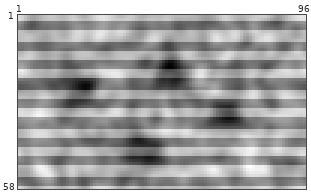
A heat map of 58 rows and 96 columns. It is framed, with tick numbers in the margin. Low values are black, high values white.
The ninth with the highest average is the bottom right. Horizontal stripes repeat 9 times down the table. Four dips sink into the field. There is no overall slope. There are no lone odd cells.
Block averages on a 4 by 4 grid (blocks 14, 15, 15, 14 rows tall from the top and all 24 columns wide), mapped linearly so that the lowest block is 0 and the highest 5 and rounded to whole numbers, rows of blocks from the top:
3434 | 0203 | 3113 | 4145
